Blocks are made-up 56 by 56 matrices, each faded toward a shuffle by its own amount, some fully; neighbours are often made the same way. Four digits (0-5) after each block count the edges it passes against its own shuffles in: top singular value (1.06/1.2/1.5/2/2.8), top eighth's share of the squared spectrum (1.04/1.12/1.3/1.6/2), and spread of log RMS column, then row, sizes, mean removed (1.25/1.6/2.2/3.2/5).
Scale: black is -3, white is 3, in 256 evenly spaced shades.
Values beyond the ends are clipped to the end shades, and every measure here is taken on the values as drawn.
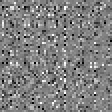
4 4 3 2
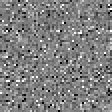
3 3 1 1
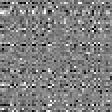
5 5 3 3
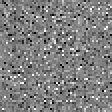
2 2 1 0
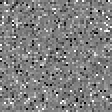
1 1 0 0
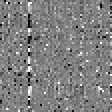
4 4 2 1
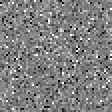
0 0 0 0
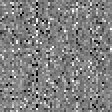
3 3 2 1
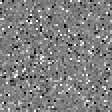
0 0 0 0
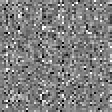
4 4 3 2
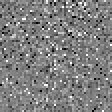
2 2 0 0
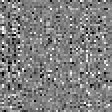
4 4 3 2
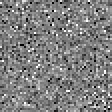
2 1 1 0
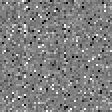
2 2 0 0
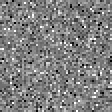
1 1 0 0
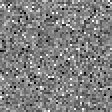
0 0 0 0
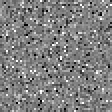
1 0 0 0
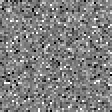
1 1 0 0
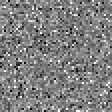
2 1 0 0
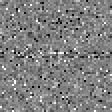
1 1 0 1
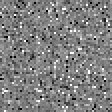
0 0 0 0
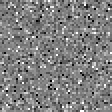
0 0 0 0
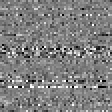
2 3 0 4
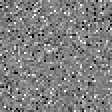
0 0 0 0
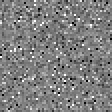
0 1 0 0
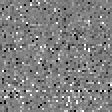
2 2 0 1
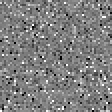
0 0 0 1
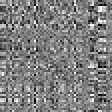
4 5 3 3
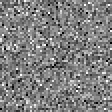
1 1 0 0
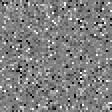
2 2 1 0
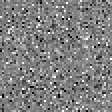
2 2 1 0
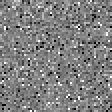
3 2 1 0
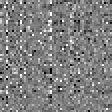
4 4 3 2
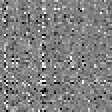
4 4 3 2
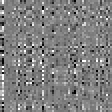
4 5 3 3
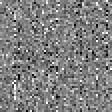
1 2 3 0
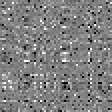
4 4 2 2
